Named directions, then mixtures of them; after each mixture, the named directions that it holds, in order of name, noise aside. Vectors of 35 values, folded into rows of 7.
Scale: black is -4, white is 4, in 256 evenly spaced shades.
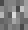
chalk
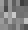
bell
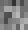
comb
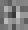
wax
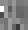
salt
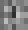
wax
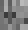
bell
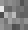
bell, salt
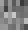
bell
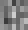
comb, wax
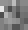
comb, salt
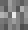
bell, chalk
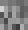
comb, salt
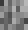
bell, chalk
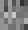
bell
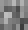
comb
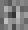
wax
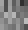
bell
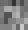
comb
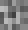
salt, wax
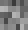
comb, salt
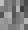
bell, chalk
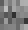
bell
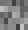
comb, salt
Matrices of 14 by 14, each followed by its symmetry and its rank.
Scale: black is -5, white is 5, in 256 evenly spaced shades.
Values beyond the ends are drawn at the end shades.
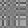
symmetric, rank one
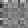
antisymmetric, rank two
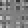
antisymmetric, rank two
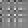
symmetric, rank one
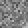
symmetric, full rank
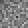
symmetric, full rank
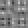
antisymmetric, rank two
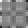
symmetric, rank one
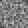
symmetric, full rank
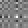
symmetric, rank one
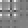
symmetric, rank one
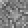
symmetric, full rank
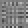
antisymmetric, rank two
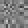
antisymmetric, rank two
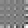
symmetric, rank one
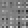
antisymmetric, rank two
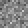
symmetric, full rank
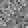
symmetric, full rank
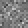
symmetric, full rank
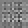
antisymmetric, rank two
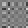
symmetric, rank one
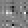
antisymmetric, rank two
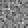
symmetric, full rank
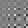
symmetric, rank one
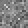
symmetric, full rank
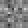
antisymmetric, rank two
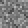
symmetric, full rank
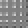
symmetric, rank one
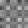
symmetric, rank one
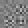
antisymmetric, rank two
